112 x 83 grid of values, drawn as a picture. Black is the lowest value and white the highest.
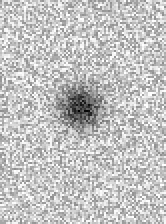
There are no regular stripes. Neither half mirrors the other. No single row or column stands out from its neighbours. The centre is the ninth with the lowest average. One dip sinks in the centre.
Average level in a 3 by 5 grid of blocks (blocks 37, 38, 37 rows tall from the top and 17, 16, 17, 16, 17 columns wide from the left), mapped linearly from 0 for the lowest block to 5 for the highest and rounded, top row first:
5 5 5 5 5 | 5 4 0 4 5 | 5 5 5 5 5
